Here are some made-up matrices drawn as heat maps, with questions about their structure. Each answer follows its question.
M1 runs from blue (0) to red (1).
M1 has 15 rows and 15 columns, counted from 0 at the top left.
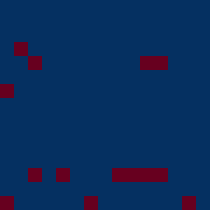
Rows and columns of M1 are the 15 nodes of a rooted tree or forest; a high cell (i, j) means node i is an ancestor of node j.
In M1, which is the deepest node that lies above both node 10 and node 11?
4
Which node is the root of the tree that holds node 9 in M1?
12
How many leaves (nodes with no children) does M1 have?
10
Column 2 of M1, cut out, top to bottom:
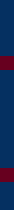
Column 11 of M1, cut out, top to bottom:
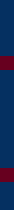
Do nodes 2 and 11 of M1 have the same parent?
yes
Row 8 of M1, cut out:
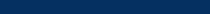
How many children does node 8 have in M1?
0
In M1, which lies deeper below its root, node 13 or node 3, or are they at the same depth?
node 13
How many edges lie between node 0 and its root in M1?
2
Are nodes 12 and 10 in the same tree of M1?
yes
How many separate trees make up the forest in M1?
5
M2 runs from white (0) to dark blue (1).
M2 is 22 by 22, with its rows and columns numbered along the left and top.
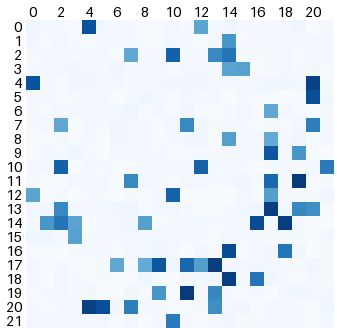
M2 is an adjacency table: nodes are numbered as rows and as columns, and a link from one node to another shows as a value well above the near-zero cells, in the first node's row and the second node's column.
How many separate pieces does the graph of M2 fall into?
1
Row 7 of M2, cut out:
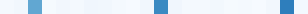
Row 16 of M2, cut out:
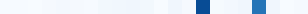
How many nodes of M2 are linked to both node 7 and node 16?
0
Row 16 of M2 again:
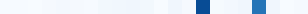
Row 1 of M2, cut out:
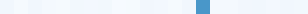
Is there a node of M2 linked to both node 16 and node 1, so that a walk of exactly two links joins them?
yes
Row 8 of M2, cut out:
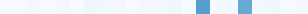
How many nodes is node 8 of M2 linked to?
2
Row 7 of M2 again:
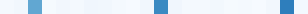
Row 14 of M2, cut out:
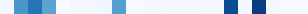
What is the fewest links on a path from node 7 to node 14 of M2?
2
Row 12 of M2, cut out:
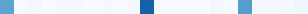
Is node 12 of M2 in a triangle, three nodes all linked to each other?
no
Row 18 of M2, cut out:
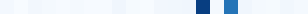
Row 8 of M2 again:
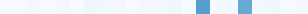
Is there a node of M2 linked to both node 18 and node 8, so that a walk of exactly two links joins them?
yes
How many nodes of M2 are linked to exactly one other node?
5
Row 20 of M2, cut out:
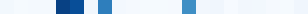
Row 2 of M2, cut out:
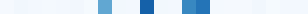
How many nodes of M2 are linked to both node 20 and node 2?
2
